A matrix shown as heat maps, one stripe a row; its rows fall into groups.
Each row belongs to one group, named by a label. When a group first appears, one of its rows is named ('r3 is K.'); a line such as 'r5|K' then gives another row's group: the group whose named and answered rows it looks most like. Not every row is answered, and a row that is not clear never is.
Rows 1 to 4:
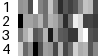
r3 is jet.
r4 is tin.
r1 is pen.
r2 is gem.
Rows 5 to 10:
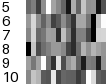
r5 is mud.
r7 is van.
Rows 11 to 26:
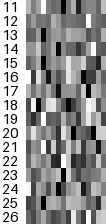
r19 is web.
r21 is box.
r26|web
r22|van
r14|jet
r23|tin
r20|van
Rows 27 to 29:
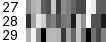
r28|gem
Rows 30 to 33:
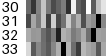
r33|tin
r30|web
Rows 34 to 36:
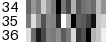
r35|van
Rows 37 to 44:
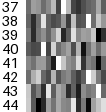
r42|jet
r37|van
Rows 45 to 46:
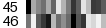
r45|gem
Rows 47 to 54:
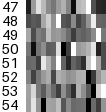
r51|pen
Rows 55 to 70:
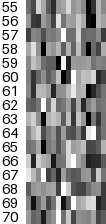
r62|box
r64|jet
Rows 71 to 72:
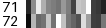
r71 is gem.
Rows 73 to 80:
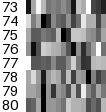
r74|tin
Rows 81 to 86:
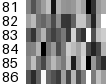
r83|web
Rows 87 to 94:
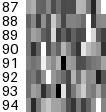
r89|jet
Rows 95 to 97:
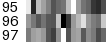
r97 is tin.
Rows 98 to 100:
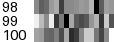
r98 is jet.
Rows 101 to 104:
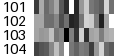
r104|pen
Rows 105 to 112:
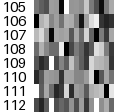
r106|gem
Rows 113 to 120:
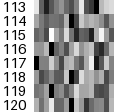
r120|tin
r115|pen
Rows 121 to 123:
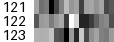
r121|tin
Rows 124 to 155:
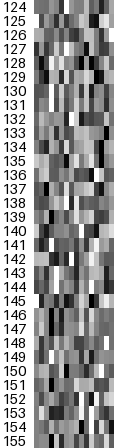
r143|mud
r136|jet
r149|box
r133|box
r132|van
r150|jet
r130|box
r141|web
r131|box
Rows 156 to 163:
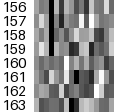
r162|jet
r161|pen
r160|tin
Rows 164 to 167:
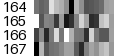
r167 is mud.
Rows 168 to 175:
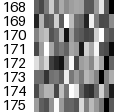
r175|mud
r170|jet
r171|gem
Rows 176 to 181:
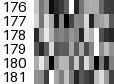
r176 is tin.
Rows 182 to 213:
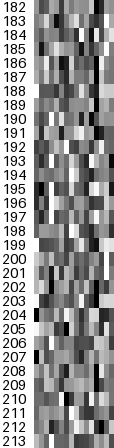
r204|gem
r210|jet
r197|web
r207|mud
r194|van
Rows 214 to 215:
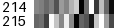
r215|pen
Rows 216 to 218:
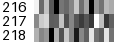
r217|jet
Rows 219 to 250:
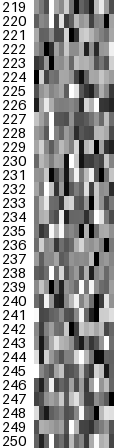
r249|van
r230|van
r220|box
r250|web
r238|box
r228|pen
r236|box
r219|pen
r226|gem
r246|web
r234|jet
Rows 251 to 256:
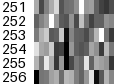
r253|jet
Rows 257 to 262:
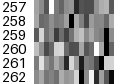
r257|pen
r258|tin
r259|box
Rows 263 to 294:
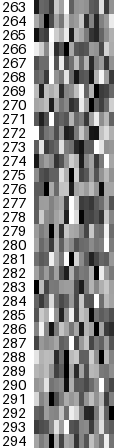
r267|box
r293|pen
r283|mud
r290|jet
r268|pen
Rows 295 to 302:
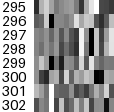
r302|box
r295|gem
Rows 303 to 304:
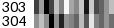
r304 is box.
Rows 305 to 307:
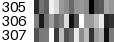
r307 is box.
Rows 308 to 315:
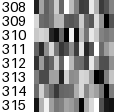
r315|gem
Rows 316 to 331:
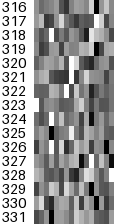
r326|box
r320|van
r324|box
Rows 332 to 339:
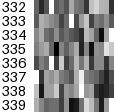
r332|web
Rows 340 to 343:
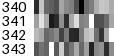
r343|box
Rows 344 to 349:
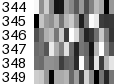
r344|tin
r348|web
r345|gem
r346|van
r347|pen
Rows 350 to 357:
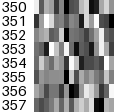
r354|van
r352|jet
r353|pen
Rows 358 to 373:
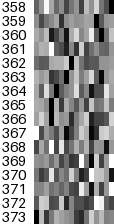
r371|web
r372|jet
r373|mud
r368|box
